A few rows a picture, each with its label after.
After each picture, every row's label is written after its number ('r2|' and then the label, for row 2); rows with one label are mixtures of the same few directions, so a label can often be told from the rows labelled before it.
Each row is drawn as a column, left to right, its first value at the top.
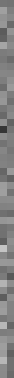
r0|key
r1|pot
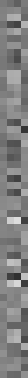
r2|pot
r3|pot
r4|pot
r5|pot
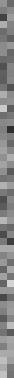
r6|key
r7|key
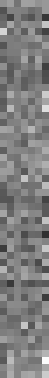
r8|key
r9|key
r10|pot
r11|pot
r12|key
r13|pot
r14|key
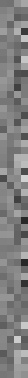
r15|pot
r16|key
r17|key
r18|pot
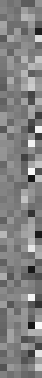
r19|pot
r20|pot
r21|key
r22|key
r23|pot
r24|pot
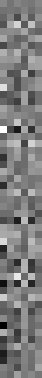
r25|key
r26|pot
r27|pot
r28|pot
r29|pot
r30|pot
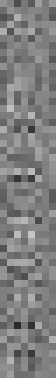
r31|key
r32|key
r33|pot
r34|pot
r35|pot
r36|pot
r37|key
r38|key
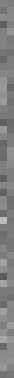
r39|pot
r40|key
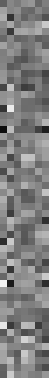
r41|key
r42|key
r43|pot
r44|key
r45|key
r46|pot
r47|pot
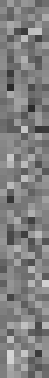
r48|pot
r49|key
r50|key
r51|pot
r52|key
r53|pot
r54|key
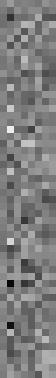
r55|pot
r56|key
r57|pot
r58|pot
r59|pot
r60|pot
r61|key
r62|key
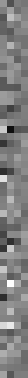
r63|pot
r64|key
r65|key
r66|pot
